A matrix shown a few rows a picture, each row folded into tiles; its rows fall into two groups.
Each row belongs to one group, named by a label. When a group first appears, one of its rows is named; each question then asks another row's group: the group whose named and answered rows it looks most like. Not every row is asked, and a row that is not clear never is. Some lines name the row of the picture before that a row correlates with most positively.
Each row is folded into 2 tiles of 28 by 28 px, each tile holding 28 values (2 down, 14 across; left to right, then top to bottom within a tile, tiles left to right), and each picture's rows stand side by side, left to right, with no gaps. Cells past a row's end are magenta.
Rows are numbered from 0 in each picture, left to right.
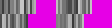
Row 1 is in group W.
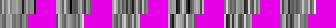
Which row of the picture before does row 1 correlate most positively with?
1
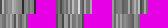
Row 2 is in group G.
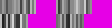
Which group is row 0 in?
W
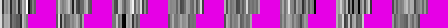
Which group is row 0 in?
G
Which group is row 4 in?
W
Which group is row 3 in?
G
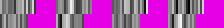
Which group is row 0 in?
G
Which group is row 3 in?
W
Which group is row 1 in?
W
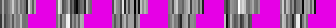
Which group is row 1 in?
W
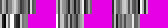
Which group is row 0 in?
W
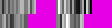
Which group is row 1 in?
W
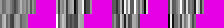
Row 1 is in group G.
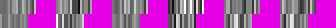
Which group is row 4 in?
W
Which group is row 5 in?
W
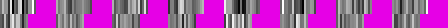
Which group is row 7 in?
W
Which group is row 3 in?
W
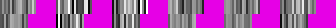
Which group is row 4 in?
G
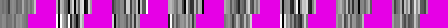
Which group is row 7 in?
G
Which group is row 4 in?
W
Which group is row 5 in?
G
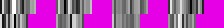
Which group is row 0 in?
W
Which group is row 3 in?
W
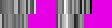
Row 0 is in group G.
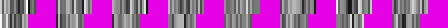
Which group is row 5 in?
W
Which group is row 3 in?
W
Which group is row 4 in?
G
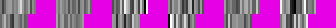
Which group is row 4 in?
G
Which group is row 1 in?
G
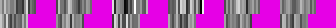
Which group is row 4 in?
W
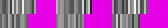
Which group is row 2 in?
G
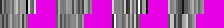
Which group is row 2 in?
G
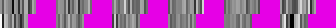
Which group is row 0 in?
G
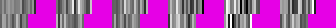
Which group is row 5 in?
G
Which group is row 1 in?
G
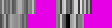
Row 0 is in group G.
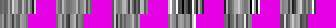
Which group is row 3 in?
W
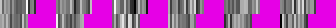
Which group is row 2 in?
W
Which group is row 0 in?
G
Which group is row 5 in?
G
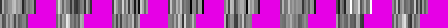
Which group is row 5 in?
W
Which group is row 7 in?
W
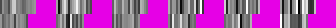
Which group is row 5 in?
G
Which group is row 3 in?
G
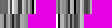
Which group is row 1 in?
G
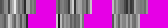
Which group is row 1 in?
G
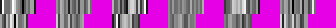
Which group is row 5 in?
G
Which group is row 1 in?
G
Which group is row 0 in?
W
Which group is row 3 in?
W
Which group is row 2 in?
G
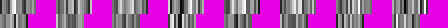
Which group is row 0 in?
W
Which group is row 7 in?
G
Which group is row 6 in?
G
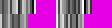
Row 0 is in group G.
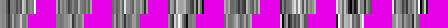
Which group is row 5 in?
W
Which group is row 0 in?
W
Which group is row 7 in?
G
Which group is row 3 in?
W
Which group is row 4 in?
W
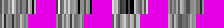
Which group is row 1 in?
W
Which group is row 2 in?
W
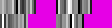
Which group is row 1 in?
W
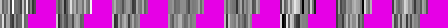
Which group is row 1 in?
W
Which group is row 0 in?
G
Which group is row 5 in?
W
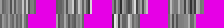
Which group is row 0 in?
G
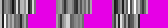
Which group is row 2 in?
G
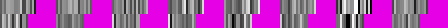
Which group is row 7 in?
W
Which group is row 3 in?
G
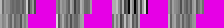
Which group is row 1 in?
G
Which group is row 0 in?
G
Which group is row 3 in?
G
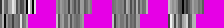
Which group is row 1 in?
G
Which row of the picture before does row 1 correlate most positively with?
3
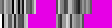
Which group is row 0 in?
G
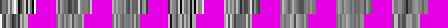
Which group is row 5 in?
W
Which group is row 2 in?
G
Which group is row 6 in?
W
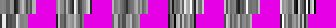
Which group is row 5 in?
G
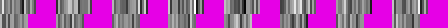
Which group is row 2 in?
G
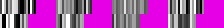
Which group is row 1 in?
W
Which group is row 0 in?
W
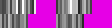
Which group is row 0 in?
G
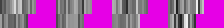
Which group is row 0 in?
W
